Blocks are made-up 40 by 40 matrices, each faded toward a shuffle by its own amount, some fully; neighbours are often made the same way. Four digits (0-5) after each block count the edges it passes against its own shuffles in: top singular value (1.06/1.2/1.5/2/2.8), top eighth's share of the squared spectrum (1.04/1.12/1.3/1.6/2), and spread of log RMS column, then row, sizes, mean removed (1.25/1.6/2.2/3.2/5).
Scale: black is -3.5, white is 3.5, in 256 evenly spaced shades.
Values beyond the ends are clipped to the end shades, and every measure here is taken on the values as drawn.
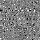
3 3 0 1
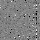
3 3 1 0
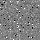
1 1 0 0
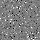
0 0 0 0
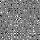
3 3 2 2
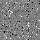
2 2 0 0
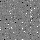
1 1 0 0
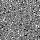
0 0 0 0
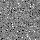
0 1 0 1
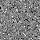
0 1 0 1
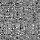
3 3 1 1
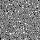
0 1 0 0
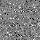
1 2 0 2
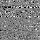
2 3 0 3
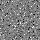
0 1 0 0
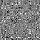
3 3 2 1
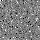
1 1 0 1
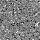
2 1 0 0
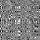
4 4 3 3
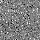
1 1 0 0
